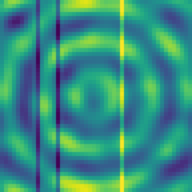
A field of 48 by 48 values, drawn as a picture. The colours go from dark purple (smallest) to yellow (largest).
Stripes running across repeat 4 times from top to bottom. Columns 10, 15 and 31 differ from the columns beside them. The field is mottled with small blotches. Concentric rings centre on the centre.
